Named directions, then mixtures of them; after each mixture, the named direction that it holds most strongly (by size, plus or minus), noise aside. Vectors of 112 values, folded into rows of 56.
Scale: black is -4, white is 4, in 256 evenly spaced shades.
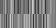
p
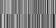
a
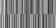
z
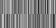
a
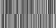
a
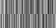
z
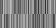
a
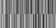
z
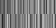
z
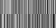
a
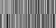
a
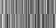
z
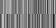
a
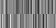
z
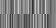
p
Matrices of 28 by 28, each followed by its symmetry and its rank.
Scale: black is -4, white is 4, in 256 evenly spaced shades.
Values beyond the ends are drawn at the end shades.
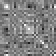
symmetric, rank five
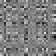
neither, rank three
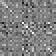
symmetric, rank five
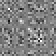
symmetric, rank three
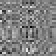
neither, rank three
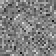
symmetric, full rank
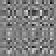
neither, rank two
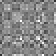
symmetric, rank three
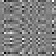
neither, rank two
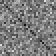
symmetric, full rank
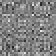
neither, rank five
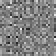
neither, rank five
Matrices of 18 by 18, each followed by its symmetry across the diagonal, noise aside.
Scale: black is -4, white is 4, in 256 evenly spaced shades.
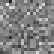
neither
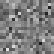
antisymmetric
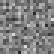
antisymmetric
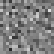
antisymmetric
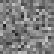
neither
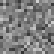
antisymmetric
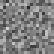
antisymmetric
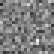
neither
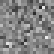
neither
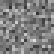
neither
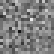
antisymmetric
